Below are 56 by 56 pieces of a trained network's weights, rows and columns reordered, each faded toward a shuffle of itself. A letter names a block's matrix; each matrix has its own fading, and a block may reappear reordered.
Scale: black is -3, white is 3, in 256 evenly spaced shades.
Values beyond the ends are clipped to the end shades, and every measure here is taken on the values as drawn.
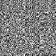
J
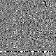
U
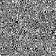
U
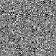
U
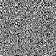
J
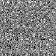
U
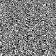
J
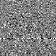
U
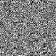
J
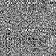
J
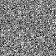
J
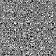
U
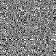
U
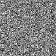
J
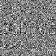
J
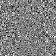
U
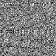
J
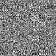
J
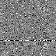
U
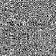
J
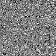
U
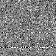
U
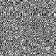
J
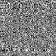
J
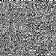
U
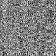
J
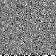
U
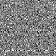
U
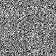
J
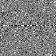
U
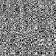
J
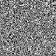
J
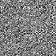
J
